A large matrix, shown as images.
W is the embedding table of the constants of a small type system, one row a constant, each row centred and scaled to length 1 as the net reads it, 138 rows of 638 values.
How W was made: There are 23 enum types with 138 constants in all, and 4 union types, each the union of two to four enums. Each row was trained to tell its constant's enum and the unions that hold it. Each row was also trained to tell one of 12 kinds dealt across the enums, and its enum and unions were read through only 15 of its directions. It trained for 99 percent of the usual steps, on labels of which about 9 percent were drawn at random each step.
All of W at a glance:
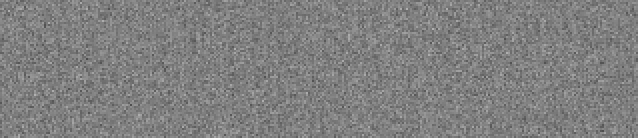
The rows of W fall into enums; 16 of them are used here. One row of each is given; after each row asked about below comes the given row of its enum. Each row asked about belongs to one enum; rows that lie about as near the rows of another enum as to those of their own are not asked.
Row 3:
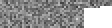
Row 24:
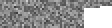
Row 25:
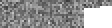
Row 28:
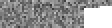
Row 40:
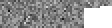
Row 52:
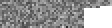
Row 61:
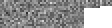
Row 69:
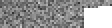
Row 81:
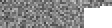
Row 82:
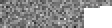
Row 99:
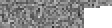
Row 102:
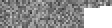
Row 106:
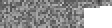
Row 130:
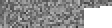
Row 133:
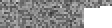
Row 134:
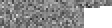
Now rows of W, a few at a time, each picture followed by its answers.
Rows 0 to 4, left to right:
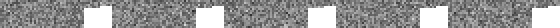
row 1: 133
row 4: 25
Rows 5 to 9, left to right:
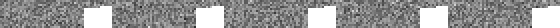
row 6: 61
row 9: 25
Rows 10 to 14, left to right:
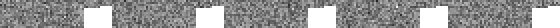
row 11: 106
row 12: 3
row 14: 24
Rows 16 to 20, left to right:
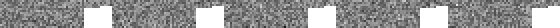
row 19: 99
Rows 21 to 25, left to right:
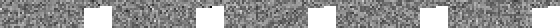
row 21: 28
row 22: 61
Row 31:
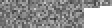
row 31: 52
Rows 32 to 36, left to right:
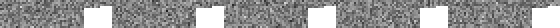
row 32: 99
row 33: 61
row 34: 82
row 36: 106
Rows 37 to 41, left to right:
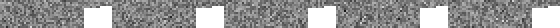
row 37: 24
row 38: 134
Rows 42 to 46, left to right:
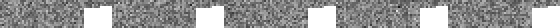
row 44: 52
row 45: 106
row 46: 40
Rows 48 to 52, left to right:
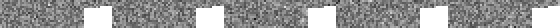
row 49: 25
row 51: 130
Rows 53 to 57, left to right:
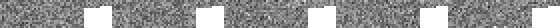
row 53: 82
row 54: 40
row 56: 133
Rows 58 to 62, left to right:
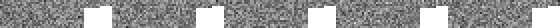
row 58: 52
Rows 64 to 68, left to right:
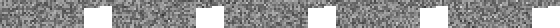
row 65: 52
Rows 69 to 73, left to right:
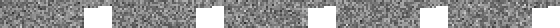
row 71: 134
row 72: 3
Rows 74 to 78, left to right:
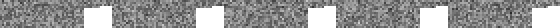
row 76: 133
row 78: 102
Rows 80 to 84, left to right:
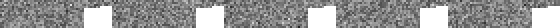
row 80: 81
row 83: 99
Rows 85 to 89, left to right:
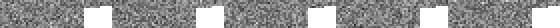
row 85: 134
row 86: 28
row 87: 133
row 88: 61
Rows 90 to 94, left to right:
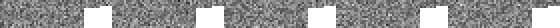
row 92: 28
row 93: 3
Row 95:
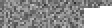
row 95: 82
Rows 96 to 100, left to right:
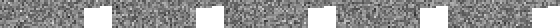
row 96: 40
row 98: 130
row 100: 24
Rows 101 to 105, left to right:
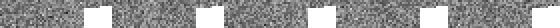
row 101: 28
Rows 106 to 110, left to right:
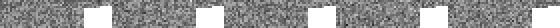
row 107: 52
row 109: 130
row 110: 52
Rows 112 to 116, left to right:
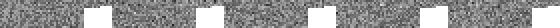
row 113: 28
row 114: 99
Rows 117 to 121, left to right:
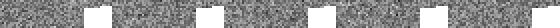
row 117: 81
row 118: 24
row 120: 24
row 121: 106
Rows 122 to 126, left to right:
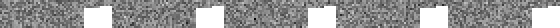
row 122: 69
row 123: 40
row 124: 61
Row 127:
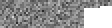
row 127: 40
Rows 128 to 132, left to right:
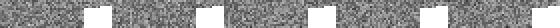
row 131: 106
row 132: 106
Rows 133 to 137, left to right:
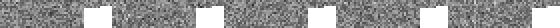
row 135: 61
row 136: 40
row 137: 24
